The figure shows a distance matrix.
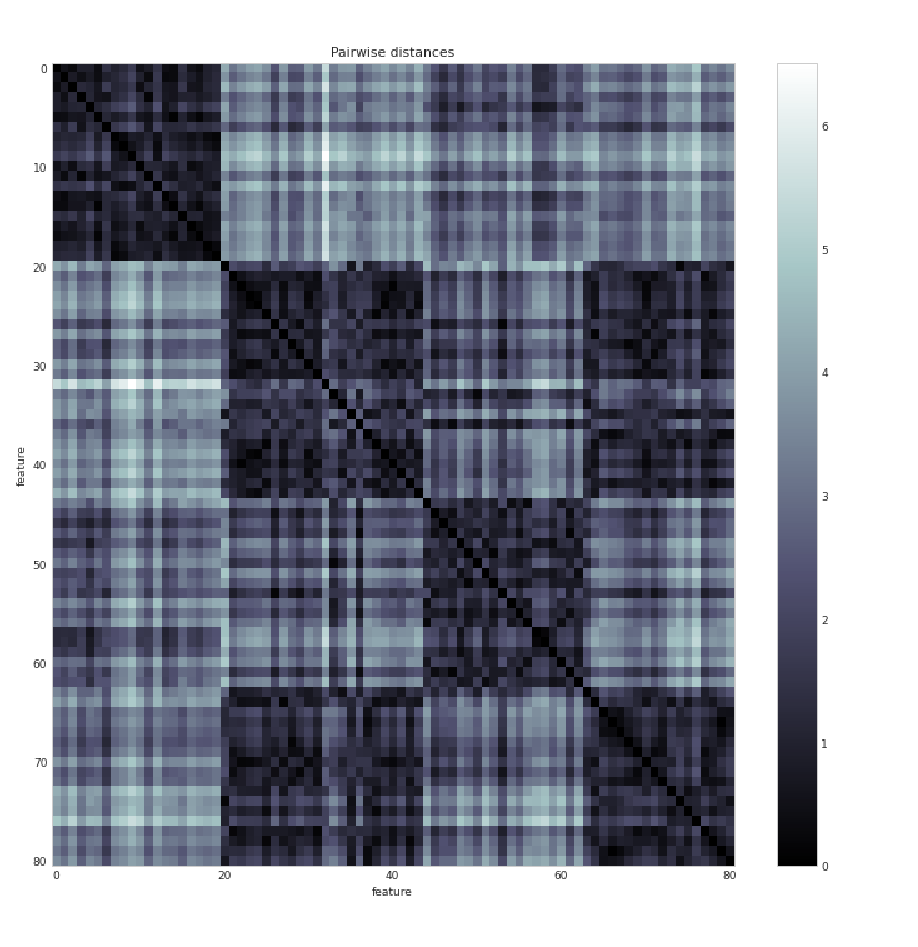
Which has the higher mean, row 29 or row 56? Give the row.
56
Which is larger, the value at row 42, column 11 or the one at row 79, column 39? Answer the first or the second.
the first
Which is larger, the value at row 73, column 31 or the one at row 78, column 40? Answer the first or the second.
the first
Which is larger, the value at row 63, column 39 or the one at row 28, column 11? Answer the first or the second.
the second
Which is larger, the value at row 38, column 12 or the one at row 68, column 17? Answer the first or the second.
the first
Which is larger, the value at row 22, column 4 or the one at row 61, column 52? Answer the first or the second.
the first
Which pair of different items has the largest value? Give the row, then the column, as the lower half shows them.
32, 9
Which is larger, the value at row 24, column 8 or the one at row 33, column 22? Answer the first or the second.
the first
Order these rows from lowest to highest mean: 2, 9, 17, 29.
29, 17, 2, 9
